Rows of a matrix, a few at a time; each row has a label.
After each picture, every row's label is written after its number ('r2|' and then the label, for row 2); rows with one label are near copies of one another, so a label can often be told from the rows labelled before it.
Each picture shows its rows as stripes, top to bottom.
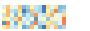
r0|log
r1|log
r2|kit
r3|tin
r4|kit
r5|log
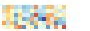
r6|kit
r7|log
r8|kit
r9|log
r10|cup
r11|tin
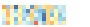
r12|cup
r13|log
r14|log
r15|log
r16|kit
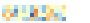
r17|kit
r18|kit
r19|cup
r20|log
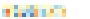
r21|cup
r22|kit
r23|kit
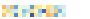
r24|cup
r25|log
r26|cup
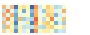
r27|cup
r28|kit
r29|cup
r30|kit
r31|cup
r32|kit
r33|cup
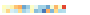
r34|tin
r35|log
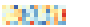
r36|cup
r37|tin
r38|tin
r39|tin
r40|log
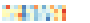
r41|kit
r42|tin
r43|tin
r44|tin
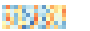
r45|kit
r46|tin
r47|kit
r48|kit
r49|cup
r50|log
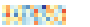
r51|log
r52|kit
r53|kit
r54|tin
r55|kit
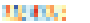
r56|kit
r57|kit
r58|kit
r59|tin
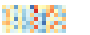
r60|cup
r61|kit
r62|log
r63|kit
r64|log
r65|kit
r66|log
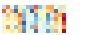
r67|kit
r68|cup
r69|tin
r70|tin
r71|tin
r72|kit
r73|tin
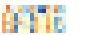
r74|log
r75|log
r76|cup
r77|cup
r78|cup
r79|cup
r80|cup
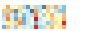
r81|log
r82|cup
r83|kit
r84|kit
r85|tin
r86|kit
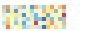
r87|kit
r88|cup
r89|tin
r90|log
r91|kit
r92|log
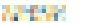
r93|kit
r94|log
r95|cup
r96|cup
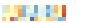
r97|tin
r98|tin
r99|tin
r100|cup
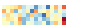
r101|tin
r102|cup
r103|log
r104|tin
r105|tin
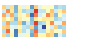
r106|cup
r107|kit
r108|cup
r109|cup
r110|kit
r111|log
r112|kit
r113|cup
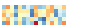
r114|kit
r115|cup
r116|cup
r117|log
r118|kit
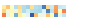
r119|log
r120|tin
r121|cup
